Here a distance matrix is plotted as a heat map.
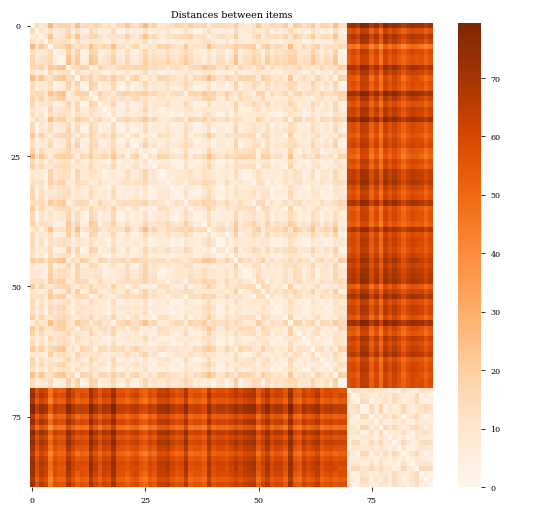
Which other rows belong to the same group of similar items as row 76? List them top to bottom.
70, 71, 72, 73, 74, 75, 77, 78, 79, 80, 81, 82, 83, 84, 85, 86, 87, 88
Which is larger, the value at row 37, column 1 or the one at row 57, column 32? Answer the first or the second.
the second
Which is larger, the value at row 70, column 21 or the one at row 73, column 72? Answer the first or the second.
the first
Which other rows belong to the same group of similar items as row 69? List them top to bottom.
0, 1, 2, 3, 4, 5, 6, 7, 8, 9, 10, 11, 12, 13, 14, 15, 16, 17, 18, 19, 20, 21, 22, 23, 24, 25, 26, 27, 28, 29, 30, 31, 32, 33, 34, 35, 36, 37, 38, 39, 40, 41, 42, 43, 44, 45, 46, 47, 48, 49, 50, 51, 52, 53, 54, 55, 56, 57, 58, 59, 60, 61, 62, 63, 64, 65, 66, 67, 68
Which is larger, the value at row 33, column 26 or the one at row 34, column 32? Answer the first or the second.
the second
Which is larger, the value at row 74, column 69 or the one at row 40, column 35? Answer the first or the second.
the first
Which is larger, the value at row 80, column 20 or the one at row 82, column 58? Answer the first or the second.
the first
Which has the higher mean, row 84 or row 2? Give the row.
84
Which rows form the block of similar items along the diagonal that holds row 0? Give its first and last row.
0 to 69
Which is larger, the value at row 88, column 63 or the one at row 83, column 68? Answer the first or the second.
the first
